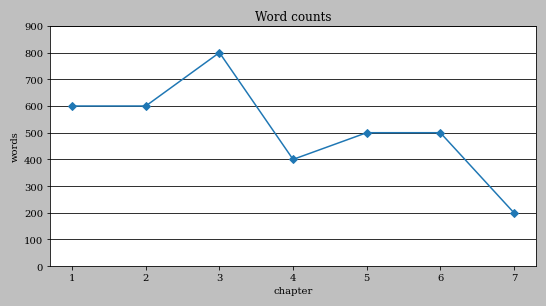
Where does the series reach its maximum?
3
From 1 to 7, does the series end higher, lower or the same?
lower
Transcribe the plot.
Title: Word counts
x-axis: chapter, ticks 1 2 3 4 5 6 7
y-axis: words, ticks 0 100 200 300 400 500 600 700 800 900
Values:
600 600 800 400 500 500 200
